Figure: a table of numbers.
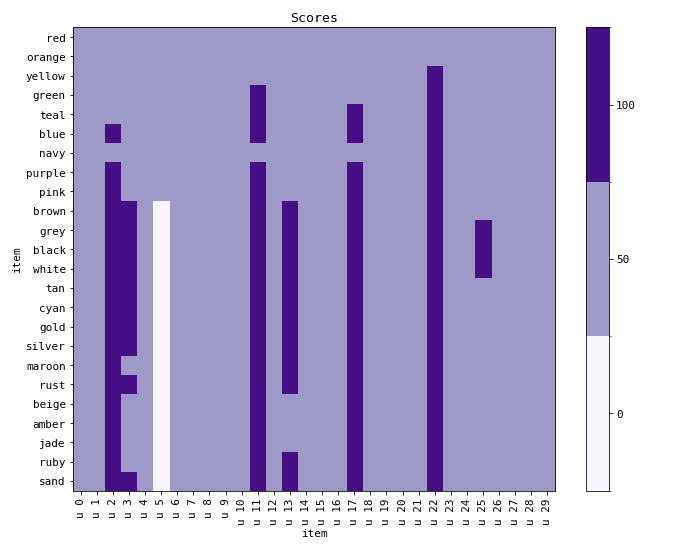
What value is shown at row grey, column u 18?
50
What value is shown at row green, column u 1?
50
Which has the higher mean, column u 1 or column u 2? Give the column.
u 2
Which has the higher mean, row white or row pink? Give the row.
white
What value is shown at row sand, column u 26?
50
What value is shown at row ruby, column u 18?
50
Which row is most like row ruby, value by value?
maroon
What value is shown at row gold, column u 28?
50
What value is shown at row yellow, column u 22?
100
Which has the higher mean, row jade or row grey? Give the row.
grey
